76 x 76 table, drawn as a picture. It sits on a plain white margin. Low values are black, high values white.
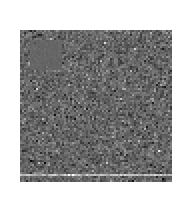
Mirror symmetry: none. Stripes: none. Slope: none. Odd lines: row 73. Average level on the scale: 40%. Odd patch: calmer, in the top left. Calmest part: top left.
